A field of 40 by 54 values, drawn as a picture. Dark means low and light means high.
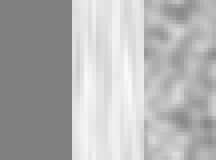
The table splits into one row of 3 panels. Panel 1,1: middling, flat. Panel 1,2: very high, streaked downward, faint in contrast. Panel 1,3: high, blotchy.
